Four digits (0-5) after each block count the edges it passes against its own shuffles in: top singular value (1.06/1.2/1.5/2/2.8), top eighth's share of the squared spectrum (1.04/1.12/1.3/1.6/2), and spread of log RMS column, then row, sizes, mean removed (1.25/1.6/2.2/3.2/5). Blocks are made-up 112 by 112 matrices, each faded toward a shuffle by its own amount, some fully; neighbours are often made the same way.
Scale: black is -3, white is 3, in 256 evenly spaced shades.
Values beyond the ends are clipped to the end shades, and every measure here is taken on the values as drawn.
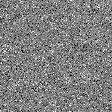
3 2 1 1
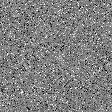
1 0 0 0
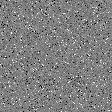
0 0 0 0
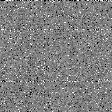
2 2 2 2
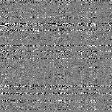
2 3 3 4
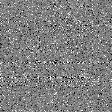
2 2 2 3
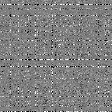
3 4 3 4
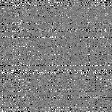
2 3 3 4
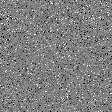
0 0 0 0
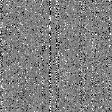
2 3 3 1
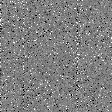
2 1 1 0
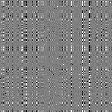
5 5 4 4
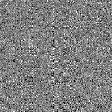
4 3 2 2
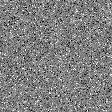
1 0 0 0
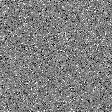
2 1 0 0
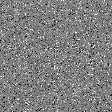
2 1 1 1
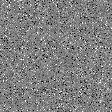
1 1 1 1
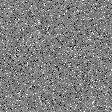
0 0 0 0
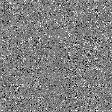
1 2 2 2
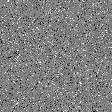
0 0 0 0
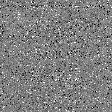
1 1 2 2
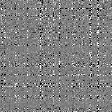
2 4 4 4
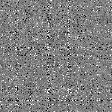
2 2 3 3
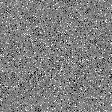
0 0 1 0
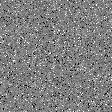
0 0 0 0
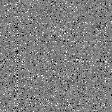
2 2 2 2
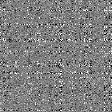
2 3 4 4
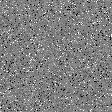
0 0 0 0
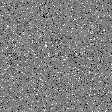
3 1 0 1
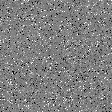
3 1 0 0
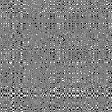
5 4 3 4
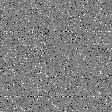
3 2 0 0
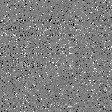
4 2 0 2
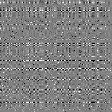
5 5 3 4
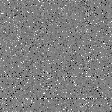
4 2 0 1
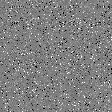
3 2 0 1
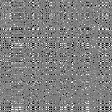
5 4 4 4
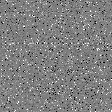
3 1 0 1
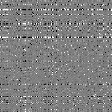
5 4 3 3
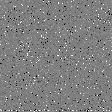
3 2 0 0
